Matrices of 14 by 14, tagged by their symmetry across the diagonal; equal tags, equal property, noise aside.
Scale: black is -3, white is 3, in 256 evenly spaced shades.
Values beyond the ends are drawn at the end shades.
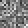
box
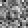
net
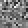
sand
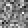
sand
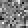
net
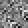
box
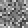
box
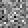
sand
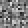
net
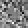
net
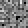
box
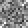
box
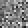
net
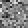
sand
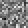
sand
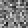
sand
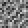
box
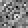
box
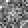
box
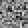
sand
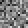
box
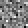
net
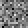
sand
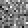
net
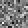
sand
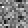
sand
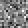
net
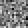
net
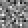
net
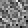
box
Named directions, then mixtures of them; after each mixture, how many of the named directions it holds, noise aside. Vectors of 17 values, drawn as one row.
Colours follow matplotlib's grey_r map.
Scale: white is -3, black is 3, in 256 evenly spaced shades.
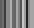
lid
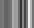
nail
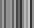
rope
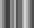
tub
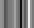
two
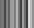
two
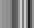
one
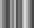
one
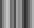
one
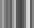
three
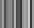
one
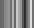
three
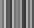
three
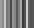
one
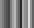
two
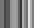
three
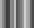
one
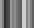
two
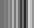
two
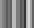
two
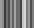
three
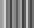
one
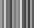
two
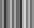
three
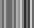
one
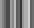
three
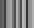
one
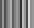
three
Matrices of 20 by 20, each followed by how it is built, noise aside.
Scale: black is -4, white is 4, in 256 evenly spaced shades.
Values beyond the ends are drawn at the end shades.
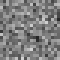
noise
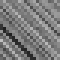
Toeplitz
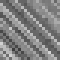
Toeplitz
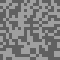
noise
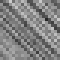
Toeplitz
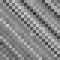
Toeplitz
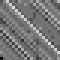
Toeplitz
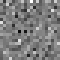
noise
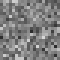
noise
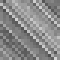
Toeplitz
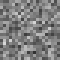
noise
